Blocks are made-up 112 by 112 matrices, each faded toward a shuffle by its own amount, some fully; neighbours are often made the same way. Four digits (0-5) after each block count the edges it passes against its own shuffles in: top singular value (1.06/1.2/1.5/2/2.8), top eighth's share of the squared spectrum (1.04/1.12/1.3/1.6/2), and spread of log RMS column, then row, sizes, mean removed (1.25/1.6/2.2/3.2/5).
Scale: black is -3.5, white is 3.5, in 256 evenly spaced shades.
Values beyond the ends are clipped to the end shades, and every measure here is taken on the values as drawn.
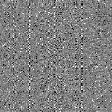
4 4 3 2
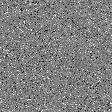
0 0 0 0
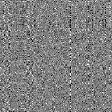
4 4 3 2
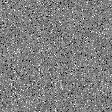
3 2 1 0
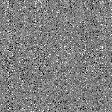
4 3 2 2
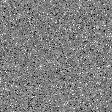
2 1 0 0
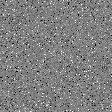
2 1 0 0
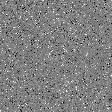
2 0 0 0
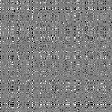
5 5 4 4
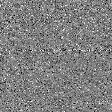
1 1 0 2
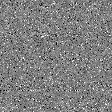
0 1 0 2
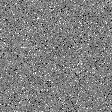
0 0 0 0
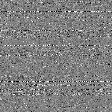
2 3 0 4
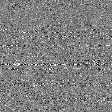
2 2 0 4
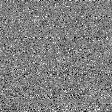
1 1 0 3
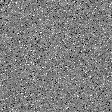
0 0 0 0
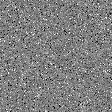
0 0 0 0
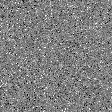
0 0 0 0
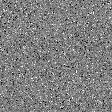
0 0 0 0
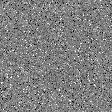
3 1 0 0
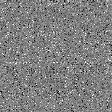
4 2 1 1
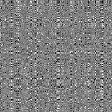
5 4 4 3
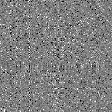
4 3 2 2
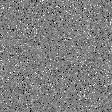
2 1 0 0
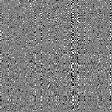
5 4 4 3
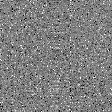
3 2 1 0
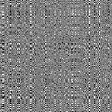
5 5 4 3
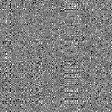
5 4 3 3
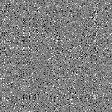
4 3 2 1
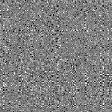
5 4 3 2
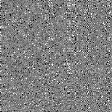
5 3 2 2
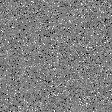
3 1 0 0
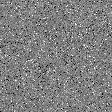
2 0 0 0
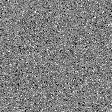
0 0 0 0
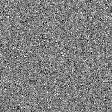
3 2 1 0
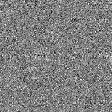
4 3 1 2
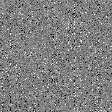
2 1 2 0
